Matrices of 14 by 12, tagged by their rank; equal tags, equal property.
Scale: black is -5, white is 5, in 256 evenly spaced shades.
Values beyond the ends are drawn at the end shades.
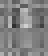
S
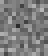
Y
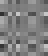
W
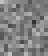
Y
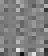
S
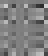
W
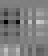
W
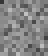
Y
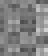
S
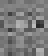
S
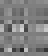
W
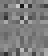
S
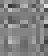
S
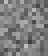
Y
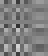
W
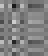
W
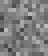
Y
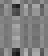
W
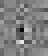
S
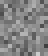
Y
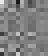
S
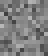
Y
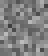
Y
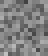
Y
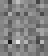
S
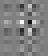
W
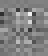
S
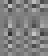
W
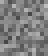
Y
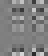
W
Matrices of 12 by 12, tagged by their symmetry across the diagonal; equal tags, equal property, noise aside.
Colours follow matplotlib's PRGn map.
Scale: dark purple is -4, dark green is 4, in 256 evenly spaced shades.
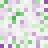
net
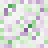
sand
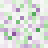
sand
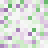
sand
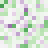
net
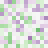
sand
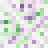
sand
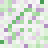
net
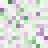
sand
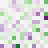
sand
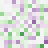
sand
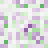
net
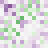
net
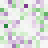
sand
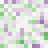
sand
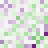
net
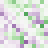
sand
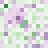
net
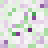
net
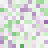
sand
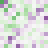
net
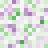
net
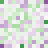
net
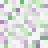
sand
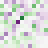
sand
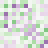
net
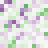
net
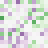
sand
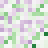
net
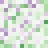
net
